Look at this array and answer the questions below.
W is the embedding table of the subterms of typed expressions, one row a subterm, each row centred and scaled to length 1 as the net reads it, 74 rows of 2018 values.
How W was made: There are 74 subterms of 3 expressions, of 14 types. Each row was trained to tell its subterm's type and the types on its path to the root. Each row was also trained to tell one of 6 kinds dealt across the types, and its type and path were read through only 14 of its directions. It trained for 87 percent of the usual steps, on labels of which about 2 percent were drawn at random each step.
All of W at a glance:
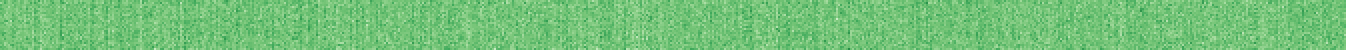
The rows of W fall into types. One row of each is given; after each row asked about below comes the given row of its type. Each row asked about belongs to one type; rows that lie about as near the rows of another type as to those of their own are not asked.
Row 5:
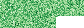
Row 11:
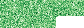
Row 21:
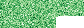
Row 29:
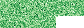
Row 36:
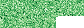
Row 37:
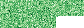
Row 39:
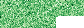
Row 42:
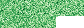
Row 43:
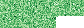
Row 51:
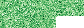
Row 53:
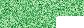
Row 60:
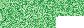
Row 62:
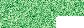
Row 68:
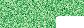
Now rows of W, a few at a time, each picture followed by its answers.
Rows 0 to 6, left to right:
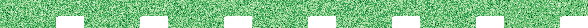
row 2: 5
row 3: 60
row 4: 5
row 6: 21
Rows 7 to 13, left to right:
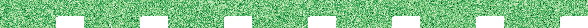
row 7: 62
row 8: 29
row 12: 60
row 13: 37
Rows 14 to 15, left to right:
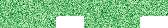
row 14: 43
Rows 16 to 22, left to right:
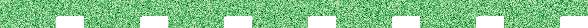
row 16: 39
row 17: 11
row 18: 68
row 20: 39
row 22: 53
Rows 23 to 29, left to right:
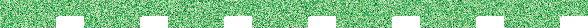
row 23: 68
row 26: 11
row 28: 62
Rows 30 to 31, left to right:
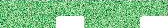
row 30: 5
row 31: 36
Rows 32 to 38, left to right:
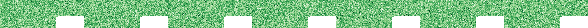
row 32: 36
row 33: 68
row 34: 11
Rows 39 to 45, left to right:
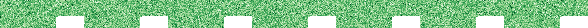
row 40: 60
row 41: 62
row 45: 39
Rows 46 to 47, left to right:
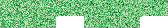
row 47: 42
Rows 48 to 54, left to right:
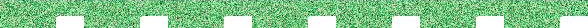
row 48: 5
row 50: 53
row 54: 39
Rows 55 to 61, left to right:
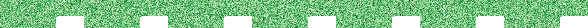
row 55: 5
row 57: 39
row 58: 60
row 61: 11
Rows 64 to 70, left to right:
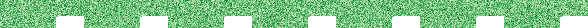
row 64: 43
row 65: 36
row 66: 53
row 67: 42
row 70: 42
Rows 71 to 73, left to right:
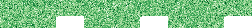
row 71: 36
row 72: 11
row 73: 42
